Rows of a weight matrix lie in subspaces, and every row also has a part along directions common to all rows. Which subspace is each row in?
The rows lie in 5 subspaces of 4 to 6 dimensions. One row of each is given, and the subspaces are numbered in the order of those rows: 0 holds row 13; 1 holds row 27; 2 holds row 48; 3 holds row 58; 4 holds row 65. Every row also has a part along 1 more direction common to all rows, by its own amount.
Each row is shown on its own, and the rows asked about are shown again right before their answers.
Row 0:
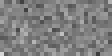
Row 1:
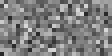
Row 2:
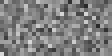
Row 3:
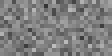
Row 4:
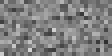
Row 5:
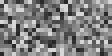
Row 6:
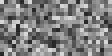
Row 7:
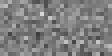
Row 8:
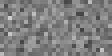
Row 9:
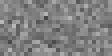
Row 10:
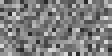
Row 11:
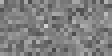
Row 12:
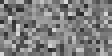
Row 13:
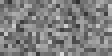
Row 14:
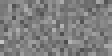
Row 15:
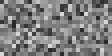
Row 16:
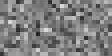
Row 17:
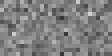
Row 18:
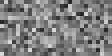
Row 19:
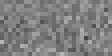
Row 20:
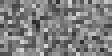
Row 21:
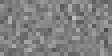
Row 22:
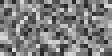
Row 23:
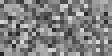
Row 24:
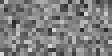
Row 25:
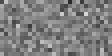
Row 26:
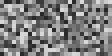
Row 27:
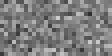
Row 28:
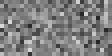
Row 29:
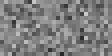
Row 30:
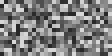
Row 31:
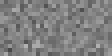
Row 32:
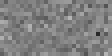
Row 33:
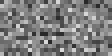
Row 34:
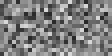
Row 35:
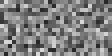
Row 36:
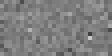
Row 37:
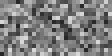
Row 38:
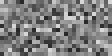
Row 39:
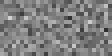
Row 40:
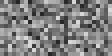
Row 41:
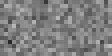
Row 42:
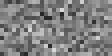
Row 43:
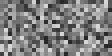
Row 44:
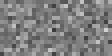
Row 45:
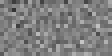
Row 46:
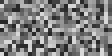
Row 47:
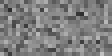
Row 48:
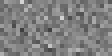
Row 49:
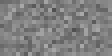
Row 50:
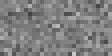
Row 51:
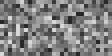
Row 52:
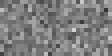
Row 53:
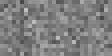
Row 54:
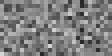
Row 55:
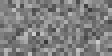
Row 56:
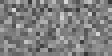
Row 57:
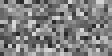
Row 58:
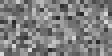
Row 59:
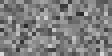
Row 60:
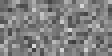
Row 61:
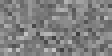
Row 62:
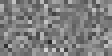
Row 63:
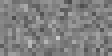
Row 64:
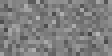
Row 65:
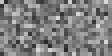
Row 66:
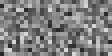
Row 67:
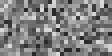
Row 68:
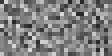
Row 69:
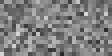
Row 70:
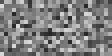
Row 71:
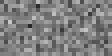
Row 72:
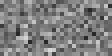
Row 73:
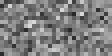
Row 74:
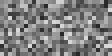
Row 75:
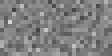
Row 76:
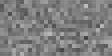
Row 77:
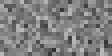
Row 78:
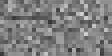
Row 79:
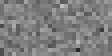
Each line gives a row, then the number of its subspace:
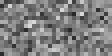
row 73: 2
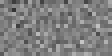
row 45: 0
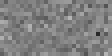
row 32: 0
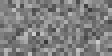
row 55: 0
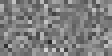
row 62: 1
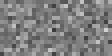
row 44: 3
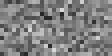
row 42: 2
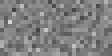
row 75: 4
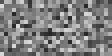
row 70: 0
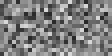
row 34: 2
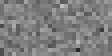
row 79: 4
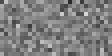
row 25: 4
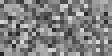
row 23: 3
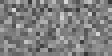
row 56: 0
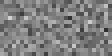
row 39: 0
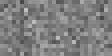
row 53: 2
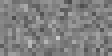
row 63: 3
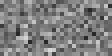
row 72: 0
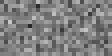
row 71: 4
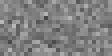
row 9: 2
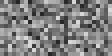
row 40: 3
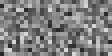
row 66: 1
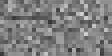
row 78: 0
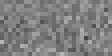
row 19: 1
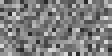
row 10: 4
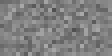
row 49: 2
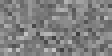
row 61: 0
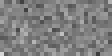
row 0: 2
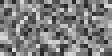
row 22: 2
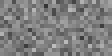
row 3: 2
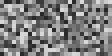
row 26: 2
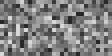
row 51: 3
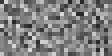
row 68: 4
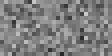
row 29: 1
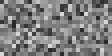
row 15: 1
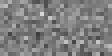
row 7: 2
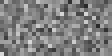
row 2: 3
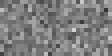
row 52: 3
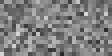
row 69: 0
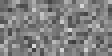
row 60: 3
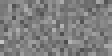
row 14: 3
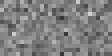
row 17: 2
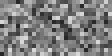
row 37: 3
